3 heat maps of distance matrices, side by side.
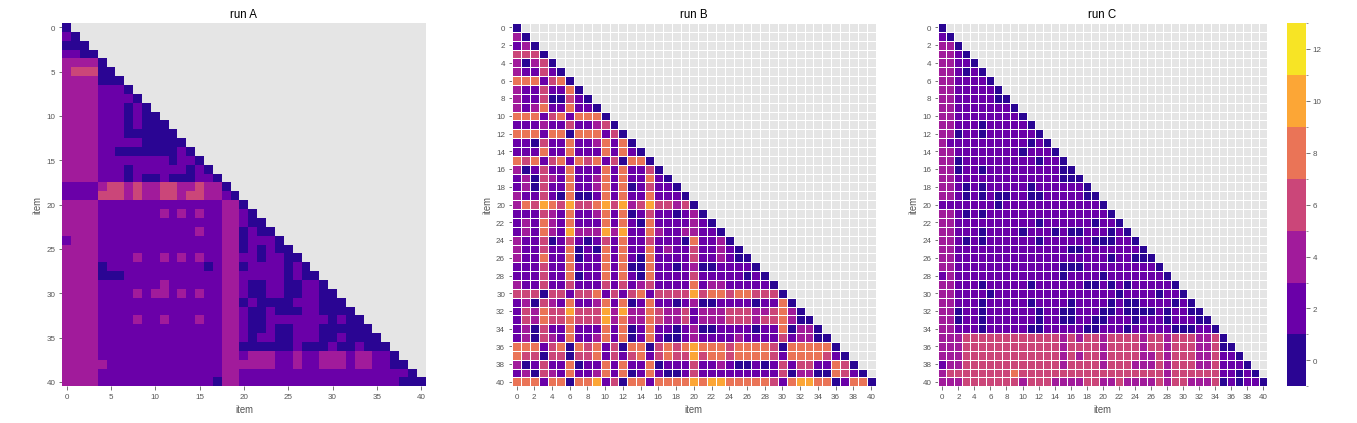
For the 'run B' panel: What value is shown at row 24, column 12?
8
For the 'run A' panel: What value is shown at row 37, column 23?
4
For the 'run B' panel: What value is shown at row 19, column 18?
2
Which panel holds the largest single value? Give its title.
run B
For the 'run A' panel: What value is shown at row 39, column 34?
2
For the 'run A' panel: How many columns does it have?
41
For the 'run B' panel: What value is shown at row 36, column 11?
6
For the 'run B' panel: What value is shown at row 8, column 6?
6
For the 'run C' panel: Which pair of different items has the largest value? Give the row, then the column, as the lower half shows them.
39, 9
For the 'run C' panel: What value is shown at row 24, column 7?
2
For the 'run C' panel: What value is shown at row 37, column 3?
6
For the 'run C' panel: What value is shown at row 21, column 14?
2
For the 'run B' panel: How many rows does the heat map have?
41
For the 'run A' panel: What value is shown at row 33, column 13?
2
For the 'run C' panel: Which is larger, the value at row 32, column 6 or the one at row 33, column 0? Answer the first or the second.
the second
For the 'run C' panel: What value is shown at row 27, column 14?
2
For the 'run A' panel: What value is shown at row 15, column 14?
2
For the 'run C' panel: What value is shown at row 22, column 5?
2
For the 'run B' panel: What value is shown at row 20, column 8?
6
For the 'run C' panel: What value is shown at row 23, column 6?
2
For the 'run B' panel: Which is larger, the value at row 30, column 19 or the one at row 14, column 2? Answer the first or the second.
the first
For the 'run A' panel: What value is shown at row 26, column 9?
2
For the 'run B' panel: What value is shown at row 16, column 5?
2
